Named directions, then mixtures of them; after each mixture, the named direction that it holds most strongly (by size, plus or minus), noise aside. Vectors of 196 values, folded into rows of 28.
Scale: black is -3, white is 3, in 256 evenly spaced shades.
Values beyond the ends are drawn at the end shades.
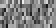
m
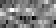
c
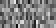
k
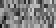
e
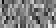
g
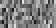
m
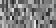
k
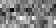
c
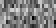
e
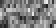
c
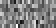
k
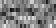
c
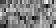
c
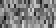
e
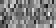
m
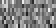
g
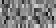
g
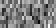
m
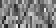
g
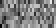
e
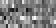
c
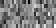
e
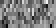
m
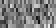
m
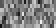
e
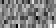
g
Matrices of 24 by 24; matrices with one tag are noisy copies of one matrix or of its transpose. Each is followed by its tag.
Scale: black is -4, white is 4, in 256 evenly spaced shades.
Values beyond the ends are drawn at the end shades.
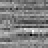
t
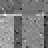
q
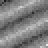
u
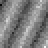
u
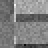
q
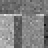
q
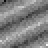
u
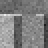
q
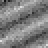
u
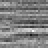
t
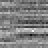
t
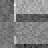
q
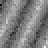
u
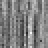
t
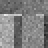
q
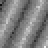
u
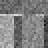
q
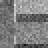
q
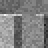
q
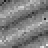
u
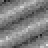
u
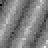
u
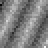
u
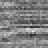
t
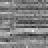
t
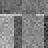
q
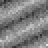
u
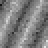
u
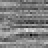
t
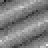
u
